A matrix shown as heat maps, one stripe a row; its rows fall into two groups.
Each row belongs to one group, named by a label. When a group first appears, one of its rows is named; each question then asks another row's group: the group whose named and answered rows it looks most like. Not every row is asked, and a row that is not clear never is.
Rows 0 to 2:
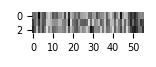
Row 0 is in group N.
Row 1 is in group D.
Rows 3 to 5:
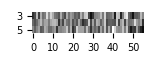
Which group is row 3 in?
N
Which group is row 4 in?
D
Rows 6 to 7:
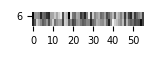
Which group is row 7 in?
D
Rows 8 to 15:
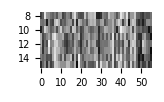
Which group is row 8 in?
N
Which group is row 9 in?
N
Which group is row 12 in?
N
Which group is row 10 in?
D
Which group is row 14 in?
N
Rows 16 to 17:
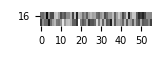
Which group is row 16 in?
N
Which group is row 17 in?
D
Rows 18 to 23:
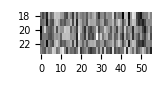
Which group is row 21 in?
D
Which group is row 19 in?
N
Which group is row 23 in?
D
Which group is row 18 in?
N
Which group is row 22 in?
N
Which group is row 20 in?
D
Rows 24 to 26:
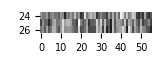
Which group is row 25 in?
D
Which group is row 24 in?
N
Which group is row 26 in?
D
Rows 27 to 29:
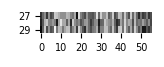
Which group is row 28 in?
D
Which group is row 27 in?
D
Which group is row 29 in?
D
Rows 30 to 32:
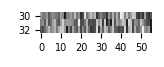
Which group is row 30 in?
N
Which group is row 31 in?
D
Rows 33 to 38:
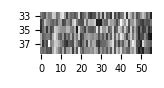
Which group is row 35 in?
D
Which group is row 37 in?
N
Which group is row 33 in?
D
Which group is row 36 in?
N
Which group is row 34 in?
N
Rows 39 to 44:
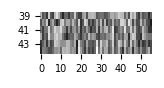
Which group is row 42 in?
N
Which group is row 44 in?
D
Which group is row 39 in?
N
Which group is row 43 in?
D
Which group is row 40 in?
D
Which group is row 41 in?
D
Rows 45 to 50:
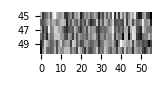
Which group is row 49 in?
D
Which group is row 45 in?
N
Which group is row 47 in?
N
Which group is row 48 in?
N
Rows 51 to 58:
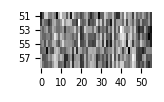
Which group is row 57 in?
N
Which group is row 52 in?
D
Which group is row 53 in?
N
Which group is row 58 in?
N
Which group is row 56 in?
N
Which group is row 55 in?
D
